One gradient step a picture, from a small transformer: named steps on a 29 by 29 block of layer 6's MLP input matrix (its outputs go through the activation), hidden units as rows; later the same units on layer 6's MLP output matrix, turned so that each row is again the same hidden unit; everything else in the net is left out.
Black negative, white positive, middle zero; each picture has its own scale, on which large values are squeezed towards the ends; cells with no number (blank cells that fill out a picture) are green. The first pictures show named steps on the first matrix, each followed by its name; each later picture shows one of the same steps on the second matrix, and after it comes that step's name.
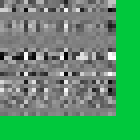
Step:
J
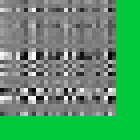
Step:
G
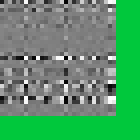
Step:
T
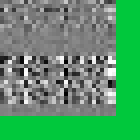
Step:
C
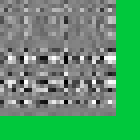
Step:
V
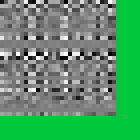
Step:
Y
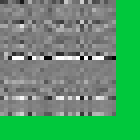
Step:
Y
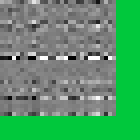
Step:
Y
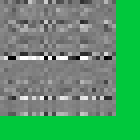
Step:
Y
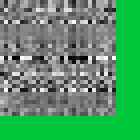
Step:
V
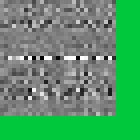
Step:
J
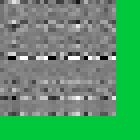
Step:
Y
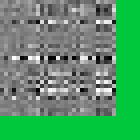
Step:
T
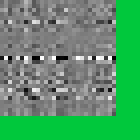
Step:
C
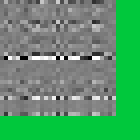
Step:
Y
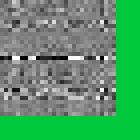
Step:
J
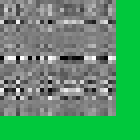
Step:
T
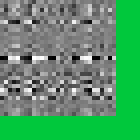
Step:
T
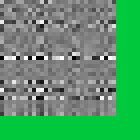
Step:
G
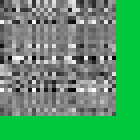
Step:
V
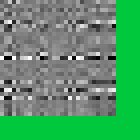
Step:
G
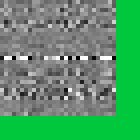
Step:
J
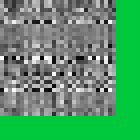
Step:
V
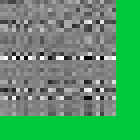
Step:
G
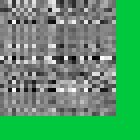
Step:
V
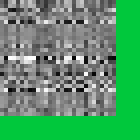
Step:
V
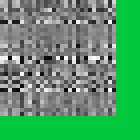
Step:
V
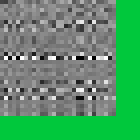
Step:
G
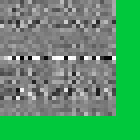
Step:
J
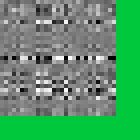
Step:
T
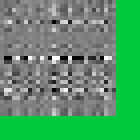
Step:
C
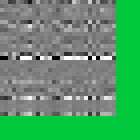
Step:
Y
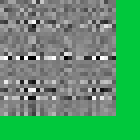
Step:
G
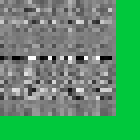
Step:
C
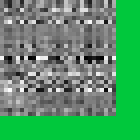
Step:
V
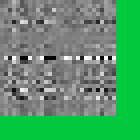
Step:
C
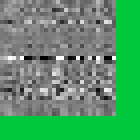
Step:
C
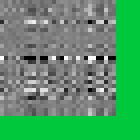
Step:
C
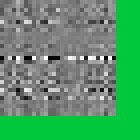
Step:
C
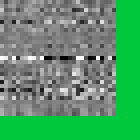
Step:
C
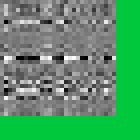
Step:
T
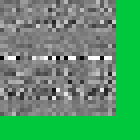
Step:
J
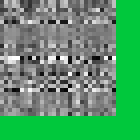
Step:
V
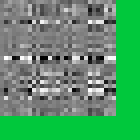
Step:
T
